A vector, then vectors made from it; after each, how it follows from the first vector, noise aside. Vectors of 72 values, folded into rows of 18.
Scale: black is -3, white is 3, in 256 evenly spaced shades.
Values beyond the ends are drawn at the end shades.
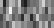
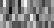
negated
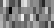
negated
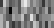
negated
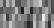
reversed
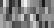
negated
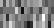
reversed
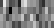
negated
